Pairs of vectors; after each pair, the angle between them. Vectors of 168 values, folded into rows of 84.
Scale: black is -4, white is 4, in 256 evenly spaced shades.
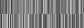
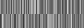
partly aligned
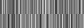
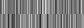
nearly parallel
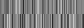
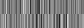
partly opposed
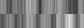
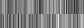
partly aligned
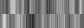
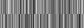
orthogonal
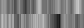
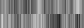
nearly parallel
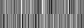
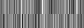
nearly parallel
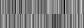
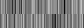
nearly parallel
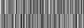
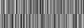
nearly parallel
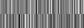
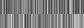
partly opposed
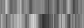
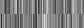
partly opposed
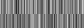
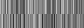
partly aligned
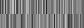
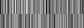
partly aligned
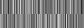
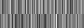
partly opposed
